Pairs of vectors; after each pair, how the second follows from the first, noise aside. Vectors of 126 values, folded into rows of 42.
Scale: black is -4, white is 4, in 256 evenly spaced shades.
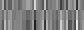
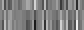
copied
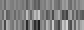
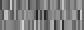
shuffled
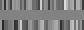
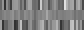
copied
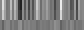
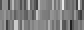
shuffled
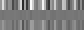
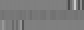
partly zeroed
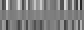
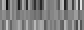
negated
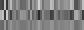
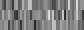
shuffled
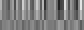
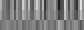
copied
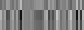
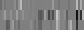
partly zeroed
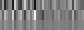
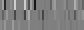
partly zeroed
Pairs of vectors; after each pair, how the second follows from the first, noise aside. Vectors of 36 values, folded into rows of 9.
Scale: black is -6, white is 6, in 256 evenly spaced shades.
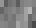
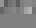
partly zeroed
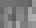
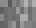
shuffled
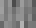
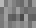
shuffled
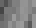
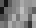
scaled up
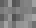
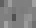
partly zeroed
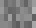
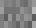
copied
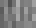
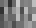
scaled up
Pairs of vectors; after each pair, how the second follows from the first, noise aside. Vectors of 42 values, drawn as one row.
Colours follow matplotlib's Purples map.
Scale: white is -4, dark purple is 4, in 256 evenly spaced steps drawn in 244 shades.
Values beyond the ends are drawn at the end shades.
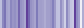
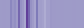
partly zeroed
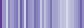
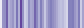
sign-scrambled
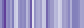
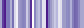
scaled up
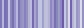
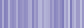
shrunk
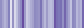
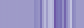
partly zeroed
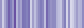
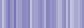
shrunk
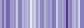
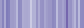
shrunk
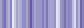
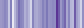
sign-scrambled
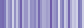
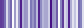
scaled up
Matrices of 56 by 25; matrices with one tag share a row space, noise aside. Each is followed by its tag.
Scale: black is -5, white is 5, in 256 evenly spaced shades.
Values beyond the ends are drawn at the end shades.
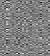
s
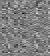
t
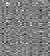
s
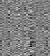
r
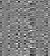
r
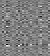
s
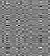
s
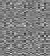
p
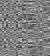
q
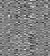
r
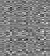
p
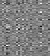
s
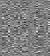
t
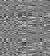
q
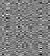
s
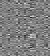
r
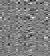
r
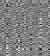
s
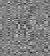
r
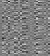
t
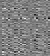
t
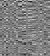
q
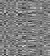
q
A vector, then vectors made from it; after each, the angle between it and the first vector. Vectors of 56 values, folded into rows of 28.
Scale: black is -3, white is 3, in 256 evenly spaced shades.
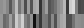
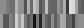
nearly parallel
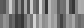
nearly opposite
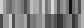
orthogonal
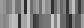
partly aligned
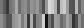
orthogonal
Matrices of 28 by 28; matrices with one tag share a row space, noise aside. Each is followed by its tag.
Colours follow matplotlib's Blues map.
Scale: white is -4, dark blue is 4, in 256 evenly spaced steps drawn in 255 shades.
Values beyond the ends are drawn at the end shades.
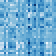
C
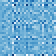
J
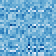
C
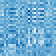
C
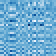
C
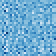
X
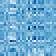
C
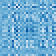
J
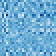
X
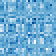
C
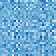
J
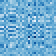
C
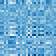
C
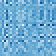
X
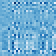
J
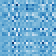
J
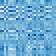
C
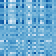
C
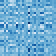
C
